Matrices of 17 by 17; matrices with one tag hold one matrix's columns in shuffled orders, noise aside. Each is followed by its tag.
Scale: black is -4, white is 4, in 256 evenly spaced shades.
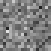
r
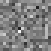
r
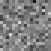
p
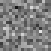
r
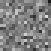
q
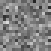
p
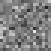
r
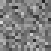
p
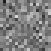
q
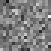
q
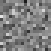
q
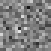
r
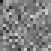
q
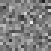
p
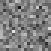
r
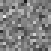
q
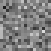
r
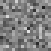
r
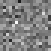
p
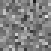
q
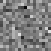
r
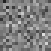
p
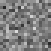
r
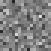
q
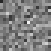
p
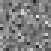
q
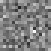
r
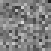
p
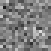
r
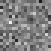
p
